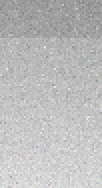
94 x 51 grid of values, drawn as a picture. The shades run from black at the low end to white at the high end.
Seam: horizontal, 20% of the way down, the bottom part higher. Stripes: none. Slope: up to the bottom.
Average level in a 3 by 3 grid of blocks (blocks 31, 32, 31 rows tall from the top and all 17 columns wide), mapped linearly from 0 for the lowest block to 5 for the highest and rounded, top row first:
0 0 0
3 3 3
5 5 5
